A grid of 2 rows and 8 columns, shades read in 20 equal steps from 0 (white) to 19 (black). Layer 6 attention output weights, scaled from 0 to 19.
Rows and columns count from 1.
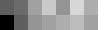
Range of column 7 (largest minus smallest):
1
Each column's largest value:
19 12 8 7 8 5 7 0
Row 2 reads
19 12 8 7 6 5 7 0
